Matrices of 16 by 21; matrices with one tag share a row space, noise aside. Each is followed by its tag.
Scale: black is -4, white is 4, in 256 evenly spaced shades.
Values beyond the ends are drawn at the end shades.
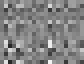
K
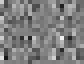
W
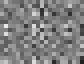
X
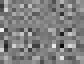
W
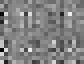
W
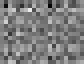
K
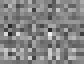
K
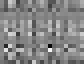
K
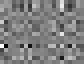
W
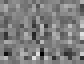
X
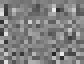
W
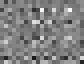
X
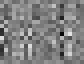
W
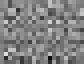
K
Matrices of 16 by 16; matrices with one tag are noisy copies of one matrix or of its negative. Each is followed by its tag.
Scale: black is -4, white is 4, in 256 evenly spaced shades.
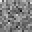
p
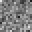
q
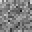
p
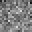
p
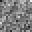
q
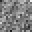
q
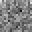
p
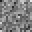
q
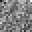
q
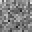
p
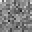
p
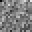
q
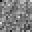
q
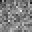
p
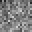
p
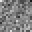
q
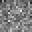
p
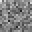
p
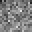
p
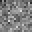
p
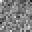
q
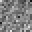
q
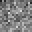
p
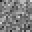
q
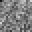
q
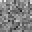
p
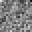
q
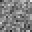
q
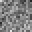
q
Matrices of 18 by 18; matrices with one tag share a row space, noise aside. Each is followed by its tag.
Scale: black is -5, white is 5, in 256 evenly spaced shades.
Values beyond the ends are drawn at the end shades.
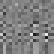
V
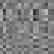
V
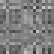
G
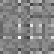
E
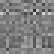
G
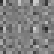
V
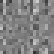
V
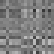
G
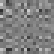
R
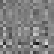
V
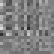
R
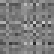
G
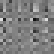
V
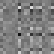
E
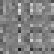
E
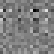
V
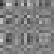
R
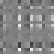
E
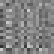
R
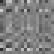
R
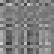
R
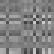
G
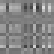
G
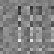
E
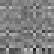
G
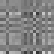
G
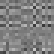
G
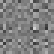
V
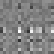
E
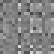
E
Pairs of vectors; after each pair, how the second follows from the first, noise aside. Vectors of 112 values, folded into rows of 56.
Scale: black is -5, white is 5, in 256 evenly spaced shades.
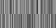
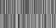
reversed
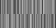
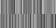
sign-scrambled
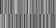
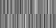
wrapped around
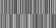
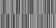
sign-scrambled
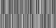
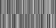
wrapped around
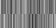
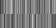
sign-scrambled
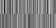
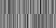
wrapped around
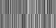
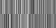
reversed
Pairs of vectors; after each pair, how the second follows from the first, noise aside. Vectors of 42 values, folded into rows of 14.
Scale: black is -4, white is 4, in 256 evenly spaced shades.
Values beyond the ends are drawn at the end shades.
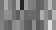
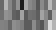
copied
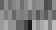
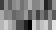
scaled up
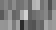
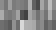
negated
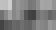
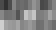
negated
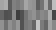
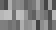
negated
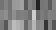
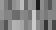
copied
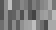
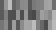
copied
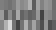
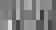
copied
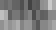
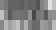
copied
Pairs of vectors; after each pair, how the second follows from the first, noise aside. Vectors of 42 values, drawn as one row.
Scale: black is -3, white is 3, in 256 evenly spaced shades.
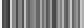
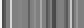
partly zeroed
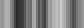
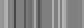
partly zeroed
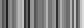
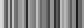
reversed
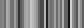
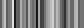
reversed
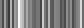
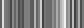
reversed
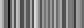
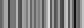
reversed
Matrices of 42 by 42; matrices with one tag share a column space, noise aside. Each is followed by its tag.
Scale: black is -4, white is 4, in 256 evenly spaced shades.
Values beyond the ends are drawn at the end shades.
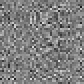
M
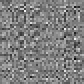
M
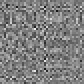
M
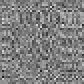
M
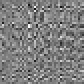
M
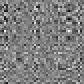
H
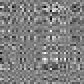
H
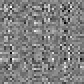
H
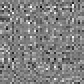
H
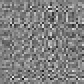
M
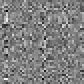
M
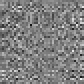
M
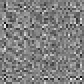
M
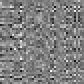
M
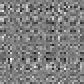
H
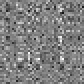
H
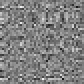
M
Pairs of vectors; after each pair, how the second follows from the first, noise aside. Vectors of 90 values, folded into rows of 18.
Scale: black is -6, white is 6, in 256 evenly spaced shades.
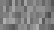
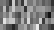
scaled up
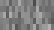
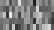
scaled up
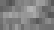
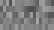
sign-scrambled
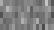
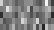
scaled up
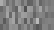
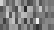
scaled up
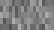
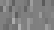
partly zeroed
